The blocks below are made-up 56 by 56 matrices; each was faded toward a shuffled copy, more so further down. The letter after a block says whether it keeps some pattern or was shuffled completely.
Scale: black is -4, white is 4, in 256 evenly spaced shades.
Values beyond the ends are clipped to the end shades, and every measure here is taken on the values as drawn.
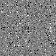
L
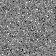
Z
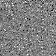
L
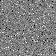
Z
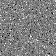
Z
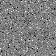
Z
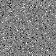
L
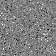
Z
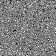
Z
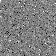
Z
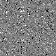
L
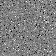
Z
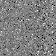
L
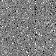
L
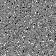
Z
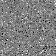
L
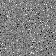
Z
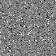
L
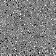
L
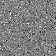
L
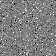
Z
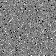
Z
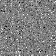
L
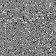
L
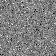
Z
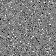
Z
